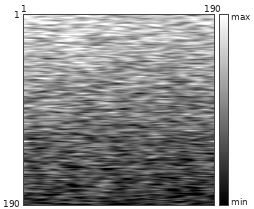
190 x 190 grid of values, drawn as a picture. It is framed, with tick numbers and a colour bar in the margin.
There is an overall slope up to the top. The top left is the ninth with the highest average. Streaks run across, left to right.
